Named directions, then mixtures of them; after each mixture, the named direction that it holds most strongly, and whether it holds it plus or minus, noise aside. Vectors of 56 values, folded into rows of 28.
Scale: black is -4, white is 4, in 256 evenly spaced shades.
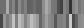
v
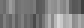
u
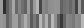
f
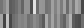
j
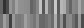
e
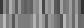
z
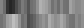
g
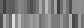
v, plus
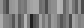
v, minus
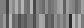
j, minus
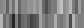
v, minus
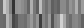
f, minus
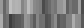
g, minus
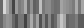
f, minus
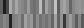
e, plus
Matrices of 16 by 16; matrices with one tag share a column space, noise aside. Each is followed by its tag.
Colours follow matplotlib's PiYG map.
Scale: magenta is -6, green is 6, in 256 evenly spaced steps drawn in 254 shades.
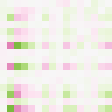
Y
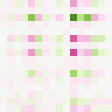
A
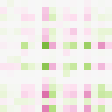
Y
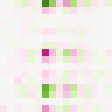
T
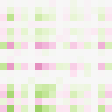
Y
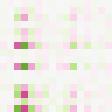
Y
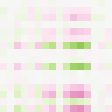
Y
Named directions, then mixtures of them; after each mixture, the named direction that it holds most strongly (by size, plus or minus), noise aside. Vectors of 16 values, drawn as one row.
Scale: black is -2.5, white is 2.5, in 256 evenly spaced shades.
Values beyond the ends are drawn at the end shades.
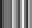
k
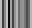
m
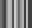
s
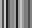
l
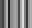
k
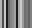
l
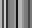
l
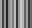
l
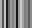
l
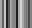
l
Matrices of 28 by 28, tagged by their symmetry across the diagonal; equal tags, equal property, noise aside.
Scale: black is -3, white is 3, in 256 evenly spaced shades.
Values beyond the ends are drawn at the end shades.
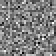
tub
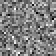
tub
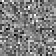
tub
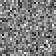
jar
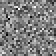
tub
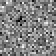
jar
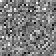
jar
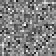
jar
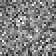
jar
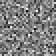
tub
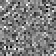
jar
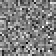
tub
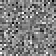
tub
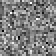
tub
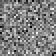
jar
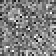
jar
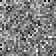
jar
